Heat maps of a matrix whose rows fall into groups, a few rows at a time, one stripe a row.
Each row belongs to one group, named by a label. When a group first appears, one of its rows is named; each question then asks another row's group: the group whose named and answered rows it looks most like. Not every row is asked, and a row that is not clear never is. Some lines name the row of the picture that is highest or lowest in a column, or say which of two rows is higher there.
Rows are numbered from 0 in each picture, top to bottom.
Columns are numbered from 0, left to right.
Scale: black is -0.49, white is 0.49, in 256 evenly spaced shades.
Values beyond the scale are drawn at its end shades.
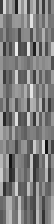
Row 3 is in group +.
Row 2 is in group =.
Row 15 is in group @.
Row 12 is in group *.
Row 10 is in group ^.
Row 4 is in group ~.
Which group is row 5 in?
+
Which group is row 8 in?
+
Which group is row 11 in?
*
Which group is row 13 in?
+
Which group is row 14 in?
@
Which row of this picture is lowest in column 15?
10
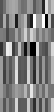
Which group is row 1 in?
^
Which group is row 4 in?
+
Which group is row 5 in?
+
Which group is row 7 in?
+
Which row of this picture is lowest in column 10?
3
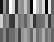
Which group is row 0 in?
^
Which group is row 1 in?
*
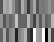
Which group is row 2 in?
^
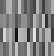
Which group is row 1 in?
^
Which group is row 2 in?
~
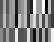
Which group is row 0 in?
^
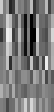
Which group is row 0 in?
*
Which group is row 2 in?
@
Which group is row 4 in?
*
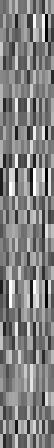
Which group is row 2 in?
^
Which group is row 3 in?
*
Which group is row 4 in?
+
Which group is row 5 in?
~
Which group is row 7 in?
+
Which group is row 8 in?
+
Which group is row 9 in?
^
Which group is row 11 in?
+
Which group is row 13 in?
^
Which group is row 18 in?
~
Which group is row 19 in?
@
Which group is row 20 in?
^
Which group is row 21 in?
^
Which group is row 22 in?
=
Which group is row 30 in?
~
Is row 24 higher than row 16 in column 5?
Yes
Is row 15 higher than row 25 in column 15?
Yes
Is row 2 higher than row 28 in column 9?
No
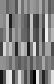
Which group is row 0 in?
~
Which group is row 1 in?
*
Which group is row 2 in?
*
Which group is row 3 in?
~
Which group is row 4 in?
=
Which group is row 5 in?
@
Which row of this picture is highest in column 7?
3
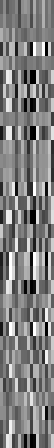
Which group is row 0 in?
=
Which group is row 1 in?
=
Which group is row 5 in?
@
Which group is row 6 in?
~
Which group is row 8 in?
~
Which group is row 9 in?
@
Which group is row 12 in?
~
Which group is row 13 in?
^
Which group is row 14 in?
+
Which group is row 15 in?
@
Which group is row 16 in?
*
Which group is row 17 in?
+
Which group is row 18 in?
^
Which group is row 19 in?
^
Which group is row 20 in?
@
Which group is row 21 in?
~
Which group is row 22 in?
*
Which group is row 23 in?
^
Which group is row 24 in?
+
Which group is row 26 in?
^
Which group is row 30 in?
^
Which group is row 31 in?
@
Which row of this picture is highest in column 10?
28
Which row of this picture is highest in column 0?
16
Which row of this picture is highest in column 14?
3
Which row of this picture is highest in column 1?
6
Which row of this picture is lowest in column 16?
16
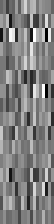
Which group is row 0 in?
=
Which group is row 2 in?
^
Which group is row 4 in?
=
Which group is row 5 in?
@
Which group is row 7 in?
=
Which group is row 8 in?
~
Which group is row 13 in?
^
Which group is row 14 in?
~
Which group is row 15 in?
=
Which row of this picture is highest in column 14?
6
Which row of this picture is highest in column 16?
2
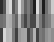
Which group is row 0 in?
@
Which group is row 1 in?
@
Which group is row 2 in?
~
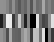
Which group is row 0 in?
=
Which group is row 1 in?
@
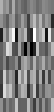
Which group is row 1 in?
~
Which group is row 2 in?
^
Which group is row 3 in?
@
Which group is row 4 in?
=
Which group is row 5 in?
~
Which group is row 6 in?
~
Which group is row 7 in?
+
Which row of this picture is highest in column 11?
2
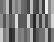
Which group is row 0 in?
*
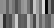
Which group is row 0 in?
^
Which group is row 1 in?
+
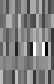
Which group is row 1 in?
@
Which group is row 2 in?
~
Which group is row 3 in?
^
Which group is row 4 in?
~
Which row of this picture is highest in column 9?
5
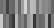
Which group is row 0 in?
=
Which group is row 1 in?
*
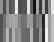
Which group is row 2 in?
*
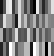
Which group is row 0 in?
@
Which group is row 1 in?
~
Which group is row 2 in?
+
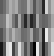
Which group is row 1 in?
@
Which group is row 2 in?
*
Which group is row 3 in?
@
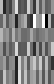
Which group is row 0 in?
+
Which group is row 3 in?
+
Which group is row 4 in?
~
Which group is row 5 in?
~
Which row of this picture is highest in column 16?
1
